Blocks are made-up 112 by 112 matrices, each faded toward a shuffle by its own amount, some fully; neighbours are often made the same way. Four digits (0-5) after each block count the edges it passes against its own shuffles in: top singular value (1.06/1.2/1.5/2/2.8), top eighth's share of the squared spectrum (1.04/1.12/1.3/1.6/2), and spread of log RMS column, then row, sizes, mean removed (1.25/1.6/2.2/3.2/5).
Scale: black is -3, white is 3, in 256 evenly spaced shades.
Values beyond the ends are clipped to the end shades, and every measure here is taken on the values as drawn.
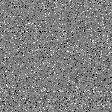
2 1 0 1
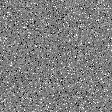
2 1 0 0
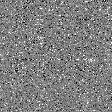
3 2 0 2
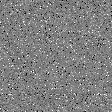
1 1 0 0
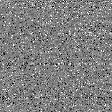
3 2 0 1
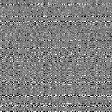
5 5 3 4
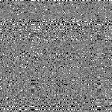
4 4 2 4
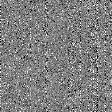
1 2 3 0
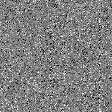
1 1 2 0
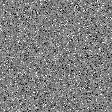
0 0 0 0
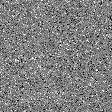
0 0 0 0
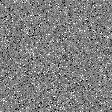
2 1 0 0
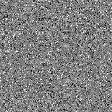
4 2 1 1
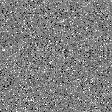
3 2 1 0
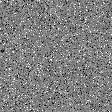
0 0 0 0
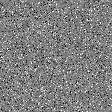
0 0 0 0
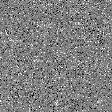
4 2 1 1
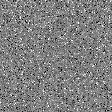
3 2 1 0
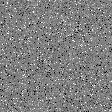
2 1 0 0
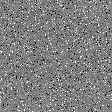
0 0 0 0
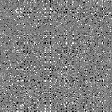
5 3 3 2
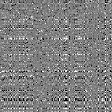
5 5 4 4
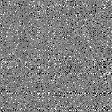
4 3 2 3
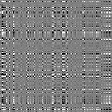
5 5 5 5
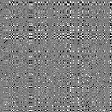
5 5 4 4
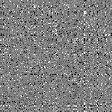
4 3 2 2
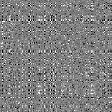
5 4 3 3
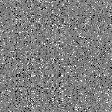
4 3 2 1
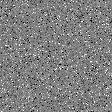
0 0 0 0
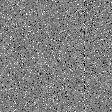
2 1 1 0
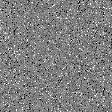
1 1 2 0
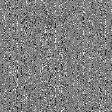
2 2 4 0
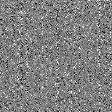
1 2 3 0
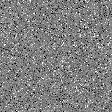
3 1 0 0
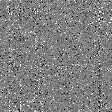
2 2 2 1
